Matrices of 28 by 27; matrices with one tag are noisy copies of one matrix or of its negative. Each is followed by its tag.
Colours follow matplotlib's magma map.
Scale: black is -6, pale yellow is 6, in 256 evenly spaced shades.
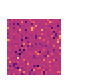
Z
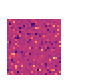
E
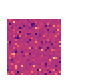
E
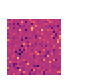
Z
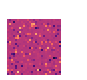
E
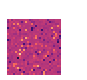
Z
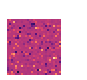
E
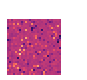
Z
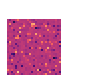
E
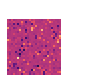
Z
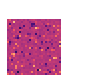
E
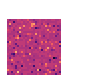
E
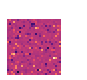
E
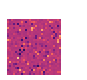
Z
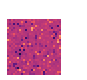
Z
